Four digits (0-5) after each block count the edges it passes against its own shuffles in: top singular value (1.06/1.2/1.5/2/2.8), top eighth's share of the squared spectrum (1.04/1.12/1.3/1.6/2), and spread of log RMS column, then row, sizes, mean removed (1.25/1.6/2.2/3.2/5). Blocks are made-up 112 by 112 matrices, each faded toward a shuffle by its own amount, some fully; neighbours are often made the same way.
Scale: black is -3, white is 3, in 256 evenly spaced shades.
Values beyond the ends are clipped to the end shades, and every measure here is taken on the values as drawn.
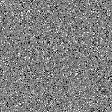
4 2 1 1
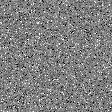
2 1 0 0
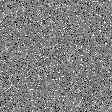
0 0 0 0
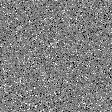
0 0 0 0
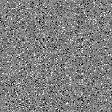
4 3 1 1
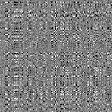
5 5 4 4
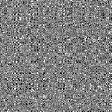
5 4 3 3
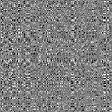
5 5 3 3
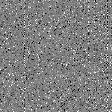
4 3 2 1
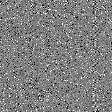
4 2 1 0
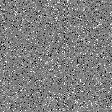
3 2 1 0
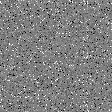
2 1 0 0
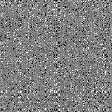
4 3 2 2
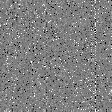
3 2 1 0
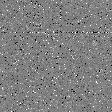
3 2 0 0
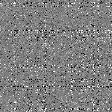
2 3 3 3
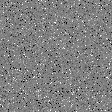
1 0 0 0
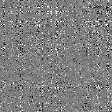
2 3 3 3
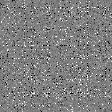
2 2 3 2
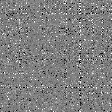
2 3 3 3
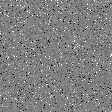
0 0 0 0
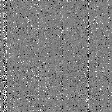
3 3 3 2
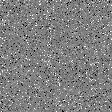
0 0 0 0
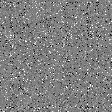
1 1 1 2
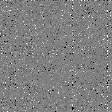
3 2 2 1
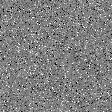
0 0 0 0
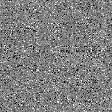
3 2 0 2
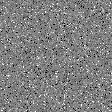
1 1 1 0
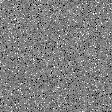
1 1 1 0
